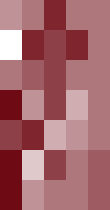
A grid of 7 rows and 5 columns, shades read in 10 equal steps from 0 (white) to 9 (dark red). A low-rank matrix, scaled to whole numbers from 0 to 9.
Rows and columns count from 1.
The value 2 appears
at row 6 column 2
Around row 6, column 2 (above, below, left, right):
8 4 9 7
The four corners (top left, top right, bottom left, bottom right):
4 5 9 6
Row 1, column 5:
5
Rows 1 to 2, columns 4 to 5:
5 5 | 8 5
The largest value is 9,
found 3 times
